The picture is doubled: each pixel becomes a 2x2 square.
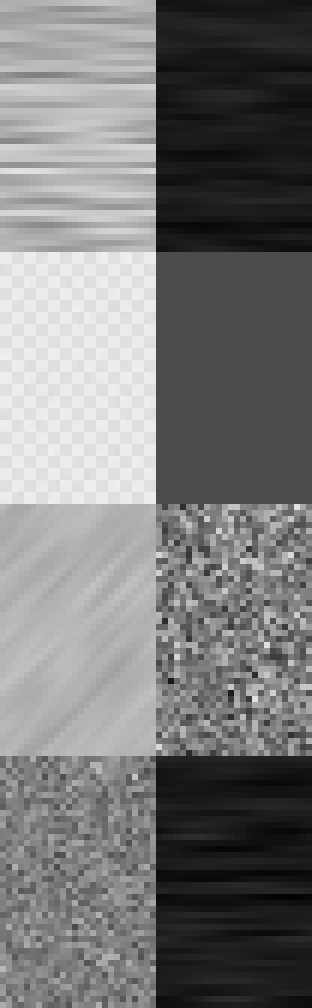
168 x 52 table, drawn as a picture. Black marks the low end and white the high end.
It is made of 4 by 2 panels. Panel 1,1: high, streaked across. Panel 1,2: very low, streaked across, faint in contrast. Panel 2,1: very high, checkered, faint in contrast. Panel 2,2: low, flat. Panel 3,1: high, slanting up to the right, faint in contrast. Panel 3,2: middling, fine-grained, strong in contrast. Panel 4,1: middling, fine-grained. Panel 4,2: very low, streaked across, faint in contrast.
